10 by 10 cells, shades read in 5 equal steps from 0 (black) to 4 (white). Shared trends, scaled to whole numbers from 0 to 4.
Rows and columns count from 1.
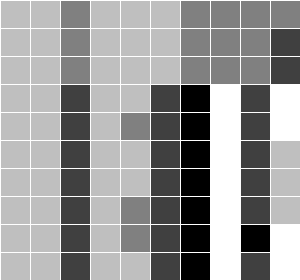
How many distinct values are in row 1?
2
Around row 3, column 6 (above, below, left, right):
3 1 3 2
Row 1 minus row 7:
0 0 1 0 0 2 2 -2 1 -1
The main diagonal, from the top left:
3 3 2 3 2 1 0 4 0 4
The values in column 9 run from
0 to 2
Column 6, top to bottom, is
3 3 3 1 1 1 1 1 1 1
